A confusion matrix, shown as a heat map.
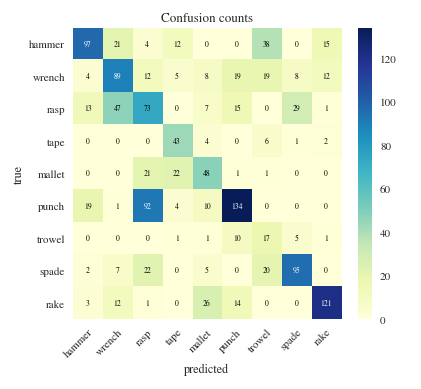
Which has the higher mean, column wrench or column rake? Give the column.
wrench
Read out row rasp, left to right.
13 47 73 0 7 15 0 29 1
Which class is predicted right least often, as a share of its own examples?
rasp
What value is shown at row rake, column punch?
14
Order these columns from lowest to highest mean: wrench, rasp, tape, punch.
tape, wrench, punch, rasp
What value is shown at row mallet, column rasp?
21
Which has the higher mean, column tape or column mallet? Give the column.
mallet
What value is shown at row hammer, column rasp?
4
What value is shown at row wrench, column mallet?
8
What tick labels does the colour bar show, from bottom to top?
0, 20, 40, 60, 80, 100, 120
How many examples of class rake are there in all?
177
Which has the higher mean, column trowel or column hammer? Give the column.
hammer
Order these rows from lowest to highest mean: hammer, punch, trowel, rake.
trowel, rake, hammer, punch
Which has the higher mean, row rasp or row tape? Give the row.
rasp
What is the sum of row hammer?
187
